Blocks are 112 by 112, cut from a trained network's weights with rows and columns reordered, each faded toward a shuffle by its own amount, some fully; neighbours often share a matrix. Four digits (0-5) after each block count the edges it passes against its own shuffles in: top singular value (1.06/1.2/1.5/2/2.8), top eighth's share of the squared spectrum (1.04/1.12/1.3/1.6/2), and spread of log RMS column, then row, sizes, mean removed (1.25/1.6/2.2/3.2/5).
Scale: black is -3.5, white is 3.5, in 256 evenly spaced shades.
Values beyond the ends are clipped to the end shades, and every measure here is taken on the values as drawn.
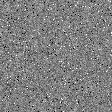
1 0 0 0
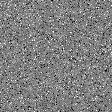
1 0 0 0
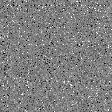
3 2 1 1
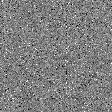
2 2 0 0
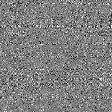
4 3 1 3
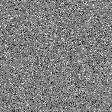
0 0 0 0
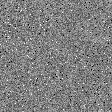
0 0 0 0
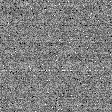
3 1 0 1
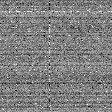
4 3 2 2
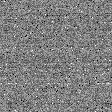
2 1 0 1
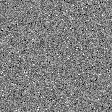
0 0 0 0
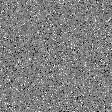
0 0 0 0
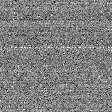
3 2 0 1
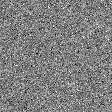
0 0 0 0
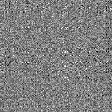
4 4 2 3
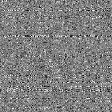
4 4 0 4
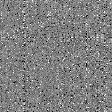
3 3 2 1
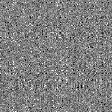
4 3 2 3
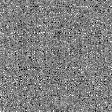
3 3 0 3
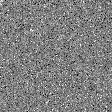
1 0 0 0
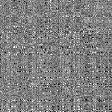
4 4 1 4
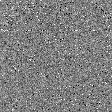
2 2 0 1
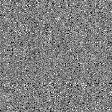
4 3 1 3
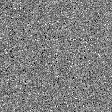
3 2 0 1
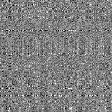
4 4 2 3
